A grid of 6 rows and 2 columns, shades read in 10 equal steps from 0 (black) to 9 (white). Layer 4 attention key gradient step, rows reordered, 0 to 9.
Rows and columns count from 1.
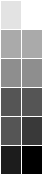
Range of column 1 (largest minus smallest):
7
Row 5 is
3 2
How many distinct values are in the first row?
2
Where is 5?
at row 3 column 1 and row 3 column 2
